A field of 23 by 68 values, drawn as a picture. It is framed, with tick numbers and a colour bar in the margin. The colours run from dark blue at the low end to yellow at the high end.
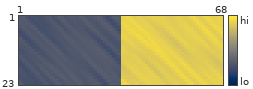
It is made of 1 by 2 panels. Panel 1,1: low, slanting down to the right, faint in contrast. Panel 1,2: very high, slanting down to the right, faint in contrast.
